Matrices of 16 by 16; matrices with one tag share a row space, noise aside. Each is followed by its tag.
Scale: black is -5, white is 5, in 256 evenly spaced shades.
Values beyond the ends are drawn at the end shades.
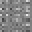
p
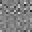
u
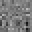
p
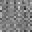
u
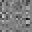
p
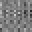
u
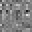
p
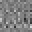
u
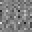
u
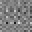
u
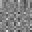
u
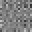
u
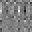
u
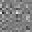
p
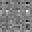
p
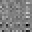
p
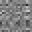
p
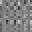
u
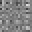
p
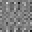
u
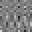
u
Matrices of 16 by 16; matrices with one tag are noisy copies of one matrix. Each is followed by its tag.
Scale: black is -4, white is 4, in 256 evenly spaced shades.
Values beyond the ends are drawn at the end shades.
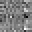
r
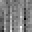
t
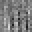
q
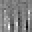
q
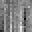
t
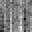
t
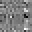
r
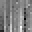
t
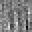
q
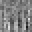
q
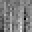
t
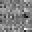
r
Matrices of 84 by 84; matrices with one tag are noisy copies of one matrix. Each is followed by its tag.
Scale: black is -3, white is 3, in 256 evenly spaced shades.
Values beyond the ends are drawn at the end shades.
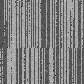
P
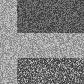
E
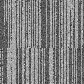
P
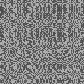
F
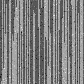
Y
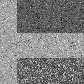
E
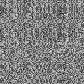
F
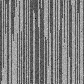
Y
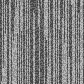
Y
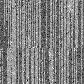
P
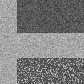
E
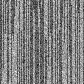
Y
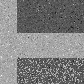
E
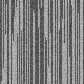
Y
